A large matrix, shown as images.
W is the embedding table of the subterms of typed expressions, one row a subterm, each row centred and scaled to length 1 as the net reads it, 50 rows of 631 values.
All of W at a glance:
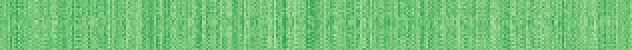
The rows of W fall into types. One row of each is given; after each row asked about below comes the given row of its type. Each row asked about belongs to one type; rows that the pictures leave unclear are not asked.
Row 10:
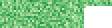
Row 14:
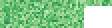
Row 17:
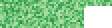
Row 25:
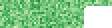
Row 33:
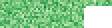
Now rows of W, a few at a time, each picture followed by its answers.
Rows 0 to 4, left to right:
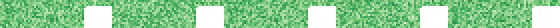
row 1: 10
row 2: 17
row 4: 14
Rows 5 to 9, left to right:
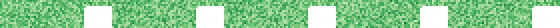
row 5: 10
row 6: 17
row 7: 17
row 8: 10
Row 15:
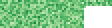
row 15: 17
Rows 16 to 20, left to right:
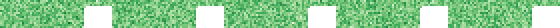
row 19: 25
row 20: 10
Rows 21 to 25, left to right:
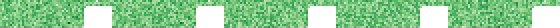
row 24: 10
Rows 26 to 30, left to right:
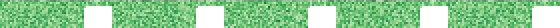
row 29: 17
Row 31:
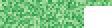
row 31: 14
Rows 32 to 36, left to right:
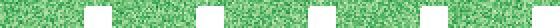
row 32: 17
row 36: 14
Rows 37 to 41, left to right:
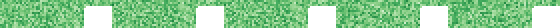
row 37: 10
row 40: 14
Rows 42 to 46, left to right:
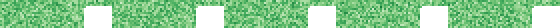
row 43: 10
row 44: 14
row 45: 33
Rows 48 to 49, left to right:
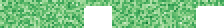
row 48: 14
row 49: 17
